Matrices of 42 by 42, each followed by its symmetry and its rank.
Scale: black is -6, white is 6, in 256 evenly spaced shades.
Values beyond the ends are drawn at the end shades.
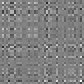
symmetric, rank two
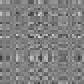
neither, rank two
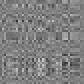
neither, rank three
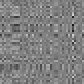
neither, rank three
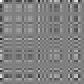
symmetric, rank one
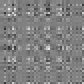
symmetric, rank two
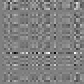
neither, rank two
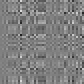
neither, rank two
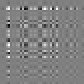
symmetric, rank one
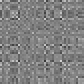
symmetric, rank three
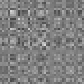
symmetric, rank three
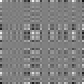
symmetric, rank one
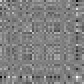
symmetric, rank three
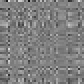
neither, rank three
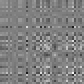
symmetric, rank two
